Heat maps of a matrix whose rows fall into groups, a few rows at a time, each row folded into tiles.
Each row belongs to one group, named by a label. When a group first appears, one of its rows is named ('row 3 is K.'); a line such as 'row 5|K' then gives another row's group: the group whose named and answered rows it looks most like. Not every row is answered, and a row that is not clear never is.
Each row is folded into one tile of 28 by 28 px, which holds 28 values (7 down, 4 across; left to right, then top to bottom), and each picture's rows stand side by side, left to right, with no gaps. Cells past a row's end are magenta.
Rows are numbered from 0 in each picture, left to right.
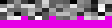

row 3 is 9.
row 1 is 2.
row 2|9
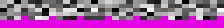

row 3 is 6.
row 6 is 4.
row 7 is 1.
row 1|2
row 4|4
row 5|6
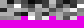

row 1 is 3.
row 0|9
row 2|3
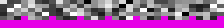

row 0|6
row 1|6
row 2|6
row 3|2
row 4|4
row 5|1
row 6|9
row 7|9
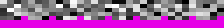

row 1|6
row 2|2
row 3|4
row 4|2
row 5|9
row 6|6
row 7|9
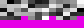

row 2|4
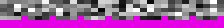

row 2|1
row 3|2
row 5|6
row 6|9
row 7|1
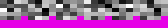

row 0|1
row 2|2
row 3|1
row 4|6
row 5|2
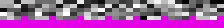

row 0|9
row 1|9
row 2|9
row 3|3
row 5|2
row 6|6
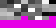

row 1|2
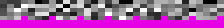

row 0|3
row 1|6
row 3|1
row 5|1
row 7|3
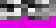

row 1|1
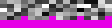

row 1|9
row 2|4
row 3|2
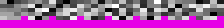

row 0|3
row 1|4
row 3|4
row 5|1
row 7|2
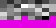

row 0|3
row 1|6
